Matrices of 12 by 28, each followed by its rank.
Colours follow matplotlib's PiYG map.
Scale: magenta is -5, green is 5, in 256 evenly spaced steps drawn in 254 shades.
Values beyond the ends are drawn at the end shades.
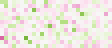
full rank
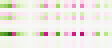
one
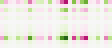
one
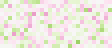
full rank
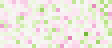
full rank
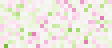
full rank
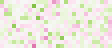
full rank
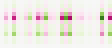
one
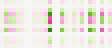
one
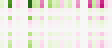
one
